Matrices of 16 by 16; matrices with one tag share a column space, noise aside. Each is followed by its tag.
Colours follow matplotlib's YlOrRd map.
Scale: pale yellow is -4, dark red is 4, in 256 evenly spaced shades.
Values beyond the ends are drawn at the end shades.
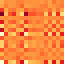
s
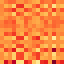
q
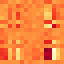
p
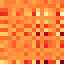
s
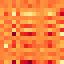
s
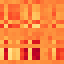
p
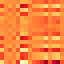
q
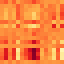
p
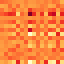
s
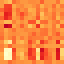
p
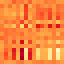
p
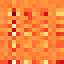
s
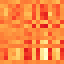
p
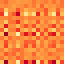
s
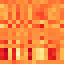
p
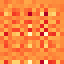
s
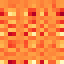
s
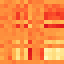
p
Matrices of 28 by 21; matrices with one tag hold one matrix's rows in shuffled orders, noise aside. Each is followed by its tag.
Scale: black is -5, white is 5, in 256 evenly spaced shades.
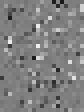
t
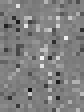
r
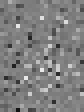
r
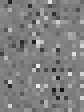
t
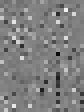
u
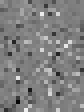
r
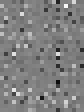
u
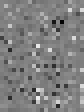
t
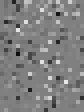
r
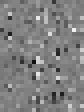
t
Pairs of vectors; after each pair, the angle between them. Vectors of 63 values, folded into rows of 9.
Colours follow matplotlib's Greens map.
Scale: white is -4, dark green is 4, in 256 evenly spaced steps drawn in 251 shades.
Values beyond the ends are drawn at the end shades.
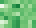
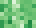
partly opposed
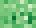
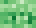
nearly parallel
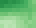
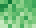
partly aligned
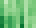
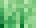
nearly parallel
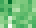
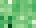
nearly opposite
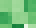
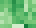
nearly opposite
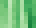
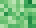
partly aligned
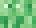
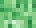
partly opposed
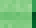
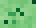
orthogonal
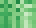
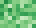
orthogonal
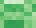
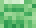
nearly parallel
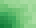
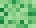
orthogonal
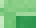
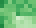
nearly opposite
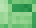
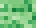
partly aligned
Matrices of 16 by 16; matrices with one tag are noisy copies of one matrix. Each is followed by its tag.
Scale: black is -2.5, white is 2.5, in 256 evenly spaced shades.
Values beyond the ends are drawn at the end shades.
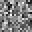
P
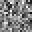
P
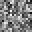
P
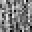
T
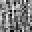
T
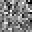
P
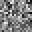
P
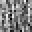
T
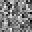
P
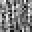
T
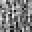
T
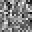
P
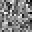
P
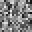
P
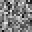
P
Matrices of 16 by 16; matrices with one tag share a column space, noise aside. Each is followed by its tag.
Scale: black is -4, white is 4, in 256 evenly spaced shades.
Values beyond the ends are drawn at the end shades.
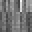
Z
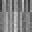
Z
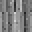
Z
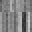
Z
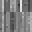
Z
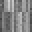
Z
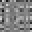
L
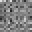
L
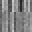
Z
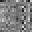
L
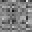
L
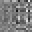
L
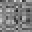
L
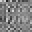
L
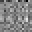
L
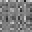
L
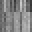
Z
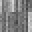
Z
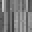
Z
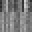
Z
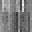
Z
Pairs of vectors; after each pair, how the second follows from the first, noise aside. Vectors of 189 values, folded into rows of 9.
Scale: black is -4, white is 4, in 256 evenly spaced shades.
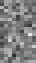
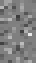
partly zeroed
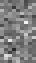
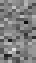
negated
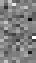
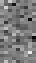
sign-scrambled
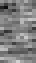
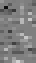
partly zeroed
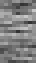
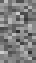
shuffled
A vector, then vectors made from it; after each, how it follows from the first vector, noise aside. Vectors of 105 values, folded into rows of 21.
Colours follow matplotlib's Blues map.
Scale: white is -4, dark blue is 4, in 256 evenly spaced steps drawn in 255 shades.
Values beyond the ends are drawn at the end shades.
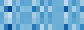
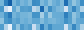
negated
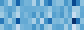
reversed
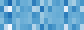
negated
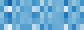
negated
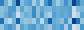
reversed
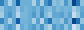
reversed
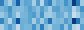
reversed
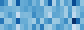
reversed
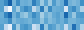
negated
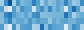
negated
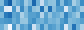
negated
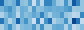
reversed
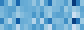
reversed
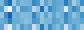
negated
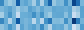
reversed
